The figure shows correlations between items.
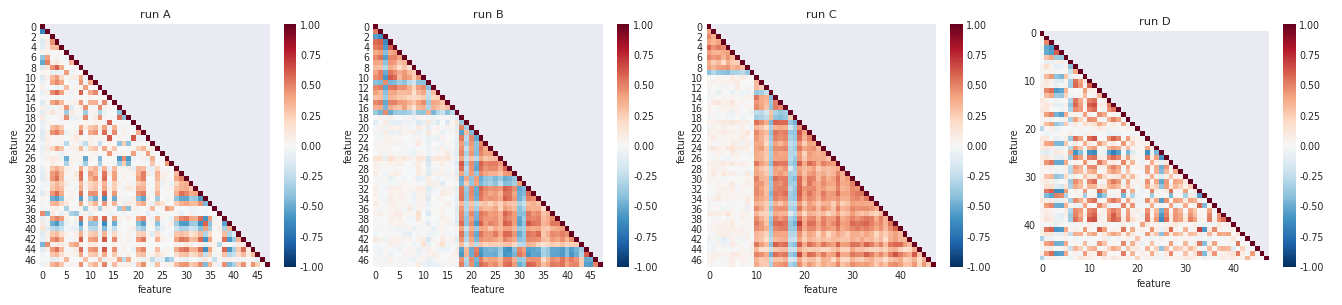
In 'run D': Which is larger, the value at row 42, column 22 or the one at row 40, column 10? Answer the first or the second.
the first
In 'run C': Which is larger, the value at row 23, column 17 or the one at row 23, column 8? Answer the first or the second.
the second
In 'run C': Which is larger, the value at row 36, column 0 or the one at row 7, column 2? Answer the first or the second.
the second
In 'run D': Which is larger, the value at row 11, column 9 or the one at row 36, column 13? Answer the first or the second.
the second
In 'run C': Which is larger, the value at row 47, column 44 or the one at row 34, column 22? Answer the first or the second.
the second
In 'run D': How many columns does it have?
48
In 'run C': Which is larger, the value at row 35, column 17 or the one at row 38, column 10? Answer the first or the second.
the second
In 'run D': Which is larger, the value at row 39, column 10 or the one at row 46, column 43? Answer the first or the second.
the first
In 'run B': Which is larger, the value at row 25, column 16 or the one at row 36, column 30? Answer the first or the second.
the first
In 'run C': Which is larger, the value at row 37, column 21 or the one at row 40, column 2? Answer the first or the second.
the first
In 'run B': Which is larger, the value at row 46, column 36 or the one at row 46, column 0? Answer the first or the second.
the first
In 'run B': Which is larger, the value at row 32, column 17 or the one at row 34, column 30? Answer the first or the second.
the first
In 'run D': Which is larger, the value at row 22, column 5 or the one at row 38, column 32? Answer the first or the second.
the second
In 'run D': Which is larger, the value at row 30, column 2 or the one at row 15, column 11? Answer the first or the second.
the second
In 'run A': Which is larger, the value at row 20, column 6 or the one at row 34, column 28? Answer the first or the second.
the first
